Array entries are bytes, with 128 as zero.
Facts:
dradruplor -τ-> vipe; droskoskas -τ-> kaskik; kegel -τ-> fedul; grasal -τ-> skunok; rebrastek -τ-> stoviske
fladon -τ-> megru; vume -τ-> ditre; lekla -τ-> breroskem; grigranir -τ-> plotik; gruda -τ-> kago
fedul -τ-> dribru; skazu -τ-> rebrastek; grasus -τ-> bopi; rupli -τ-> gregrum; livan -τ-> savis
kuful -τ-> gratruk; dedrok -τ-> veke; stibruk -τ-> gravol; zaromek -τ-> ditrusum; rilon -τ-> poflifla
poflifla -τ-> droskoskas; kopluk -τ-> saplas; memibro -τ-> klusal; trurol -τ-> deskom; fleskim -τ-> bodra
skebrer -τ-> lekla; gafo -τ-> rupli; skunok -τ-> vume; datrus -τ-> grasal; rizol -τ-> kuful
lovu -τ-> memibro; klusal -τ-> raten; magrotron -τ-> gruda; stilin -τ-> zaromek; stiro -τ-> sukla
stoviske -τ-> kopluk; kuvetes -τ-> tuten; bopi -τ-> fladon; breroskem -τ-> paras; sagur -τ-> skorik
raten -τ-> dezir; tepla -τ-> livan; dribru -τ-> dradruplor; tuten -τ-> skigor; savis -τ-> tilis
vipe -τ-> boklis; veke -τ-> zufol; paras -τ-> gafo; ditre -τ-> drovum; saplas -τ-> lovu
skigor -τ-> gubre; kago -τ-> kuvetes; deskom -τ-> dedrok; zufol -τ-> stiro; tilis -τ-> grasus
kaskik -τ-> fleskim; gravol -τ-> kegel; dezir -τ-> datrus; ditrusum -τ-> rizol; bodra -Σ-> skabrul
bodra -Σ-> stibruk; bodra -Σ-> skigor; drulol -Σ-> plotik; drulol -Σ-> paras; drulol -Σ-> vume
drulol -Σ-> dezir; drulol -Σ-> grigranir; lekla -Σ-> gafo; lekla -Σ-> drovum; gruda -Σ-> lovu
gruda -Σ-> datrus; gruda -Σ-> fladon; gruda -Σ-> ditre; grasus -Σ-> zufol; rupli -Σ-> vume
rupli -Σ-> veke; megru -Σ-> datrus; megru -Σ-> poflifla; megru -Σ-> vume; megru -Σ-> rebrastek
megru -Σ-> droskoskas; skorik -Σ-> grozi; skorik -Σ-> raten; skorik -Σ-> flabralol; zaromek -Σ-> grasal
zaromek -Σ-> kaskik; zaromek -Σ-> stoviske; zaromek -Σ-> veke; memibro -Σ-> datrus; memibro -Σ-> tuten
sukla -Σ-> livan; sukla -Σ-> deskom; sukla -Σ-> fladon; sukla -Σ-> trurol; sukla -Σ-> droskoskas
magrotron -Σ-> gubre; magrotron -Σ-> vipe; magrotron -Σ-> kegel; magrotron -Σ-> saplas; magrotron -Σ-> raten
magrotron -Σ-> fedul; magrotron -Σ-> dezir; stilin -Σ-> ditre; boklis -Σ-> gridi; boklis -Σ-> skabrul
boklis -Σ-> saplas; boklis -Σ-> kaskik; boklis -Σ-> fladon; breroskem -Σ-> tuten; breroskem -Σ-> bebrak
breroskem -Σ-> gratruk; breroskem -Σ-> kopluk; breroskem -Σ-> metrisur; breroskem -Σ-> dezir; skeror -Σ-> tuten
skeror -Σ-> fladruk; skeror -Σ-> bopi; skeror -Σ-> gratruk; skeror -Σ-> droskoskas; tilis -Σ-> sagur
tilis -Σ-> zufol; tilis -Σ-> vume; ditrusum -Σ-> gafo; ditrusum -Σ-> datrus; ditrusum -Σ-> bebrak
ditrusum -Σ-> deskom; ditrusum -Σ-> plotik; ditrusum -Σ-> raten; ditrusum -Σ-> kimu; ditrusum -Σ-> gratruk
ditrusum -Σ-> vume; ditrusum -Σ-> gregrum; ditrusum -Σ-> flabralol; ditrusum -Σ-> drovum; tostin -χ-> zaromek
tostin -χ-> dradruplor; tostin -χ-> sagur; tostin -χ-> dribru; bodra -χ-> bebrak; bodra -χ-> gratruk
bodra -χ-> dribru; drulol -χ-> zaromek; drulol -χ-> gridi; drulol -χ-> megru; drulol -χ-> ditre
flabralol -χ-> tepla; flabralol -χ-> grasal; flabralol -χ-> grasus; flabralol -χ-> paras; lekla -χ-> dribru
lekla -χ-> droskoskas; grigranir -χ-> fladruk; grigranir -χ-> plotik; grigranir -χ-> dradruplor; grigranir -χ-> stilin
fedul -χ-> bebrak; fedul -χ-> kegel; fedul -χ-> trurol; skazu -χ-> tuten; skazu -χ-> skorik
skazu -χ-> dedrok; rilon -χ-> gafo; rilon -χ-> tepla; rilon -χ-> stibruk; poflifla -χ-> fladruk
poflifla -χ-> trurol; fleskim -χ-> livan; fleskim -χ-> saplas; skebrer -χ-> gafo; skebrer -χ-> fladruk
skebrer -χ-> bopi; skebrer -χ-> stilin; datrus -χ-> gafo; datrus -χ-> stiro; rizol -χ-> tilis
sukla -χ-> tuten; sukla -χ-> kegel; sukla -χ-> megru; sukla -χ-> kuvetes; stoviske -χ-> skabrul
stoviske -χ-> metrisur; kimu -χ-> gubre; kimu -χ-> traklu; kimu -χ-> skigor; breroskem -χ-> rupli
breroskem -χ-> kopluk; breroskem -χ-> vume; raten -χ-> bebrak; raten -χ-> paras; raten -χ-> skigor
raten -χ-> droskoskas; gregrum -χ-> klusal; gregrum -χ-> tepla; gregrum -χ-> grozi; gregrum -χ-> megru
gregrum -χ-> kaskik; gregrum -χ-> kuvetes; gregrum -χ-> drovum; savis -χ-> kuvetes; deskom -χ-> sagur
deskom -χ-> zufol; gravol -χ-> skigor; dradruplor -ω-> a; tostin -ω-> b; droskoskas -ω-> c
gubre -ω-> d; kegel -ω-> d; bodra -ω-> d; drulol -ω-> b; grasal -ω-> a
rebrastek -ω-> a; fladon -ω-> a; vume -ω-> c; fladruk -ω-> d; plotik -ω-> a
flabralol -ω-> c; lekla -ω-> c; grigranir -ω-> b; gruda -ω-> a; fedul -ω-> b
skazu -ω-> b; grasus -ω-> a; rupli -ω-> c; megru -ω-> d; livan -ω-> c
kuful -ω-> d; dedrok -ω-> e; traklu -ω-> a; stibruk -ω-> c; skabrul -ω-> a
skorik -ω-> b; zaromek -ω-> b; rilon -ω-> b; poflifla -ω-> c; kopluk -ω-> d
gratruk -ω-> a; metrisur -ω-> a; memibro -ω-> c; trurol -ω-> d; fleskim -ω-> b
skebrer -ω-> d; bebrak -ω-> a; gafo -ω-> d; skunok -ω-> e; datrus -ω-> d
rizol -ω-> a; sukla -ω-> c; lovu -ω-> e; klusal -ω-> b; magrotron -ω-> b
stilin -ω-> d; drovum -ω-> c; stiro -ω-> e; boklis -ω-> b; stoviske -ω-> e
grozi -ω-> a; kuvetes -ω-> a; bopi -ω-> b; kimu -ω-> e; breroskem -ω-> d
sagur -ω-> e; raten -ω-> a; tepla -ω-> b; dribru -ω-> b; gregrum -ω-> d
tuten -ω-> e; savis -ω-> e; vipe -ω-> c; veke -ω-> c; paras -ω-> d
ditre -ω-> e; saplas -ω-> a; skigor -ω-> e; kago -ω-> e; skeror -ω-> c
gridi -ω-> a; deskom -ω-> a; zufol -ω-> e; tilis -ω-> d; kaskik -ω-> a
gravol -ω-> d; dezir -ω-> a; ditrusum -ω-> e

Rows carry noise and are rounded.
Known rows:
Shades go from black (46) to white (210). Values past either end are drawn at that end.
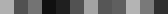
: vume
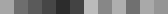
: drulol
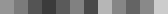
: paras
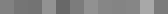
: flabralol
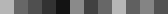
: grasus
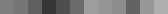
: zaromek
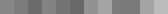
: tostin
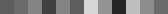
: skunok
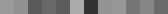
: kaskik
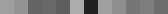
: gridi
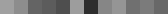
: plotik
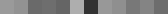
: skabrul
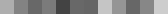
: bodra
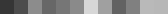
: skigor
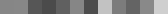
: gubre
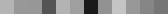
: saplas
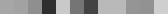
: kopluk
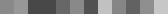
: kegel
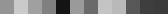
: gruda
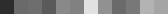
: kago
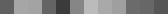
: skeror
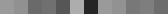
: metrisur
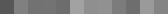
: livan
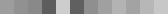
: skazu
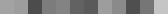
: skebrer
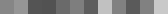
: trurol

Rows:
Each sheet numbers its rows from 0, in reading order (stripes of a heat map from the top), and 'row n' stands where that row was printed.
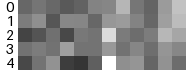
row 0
dribru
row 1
rilon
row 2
sagur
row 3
poflifla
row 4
ditrusum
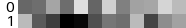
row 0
stoviske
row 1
tilis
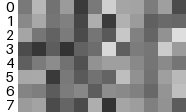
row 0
sukla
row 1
fladon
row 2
gravol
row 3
zufol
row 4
droskoskas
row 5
gregrum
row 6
grigranir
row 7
kuvetes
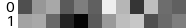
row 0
ditre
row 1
megru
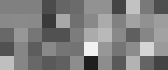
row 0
drovum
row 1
klusal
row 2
boklis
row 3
savis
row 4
grasal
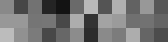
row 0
rupli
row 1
gratruk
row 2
dezir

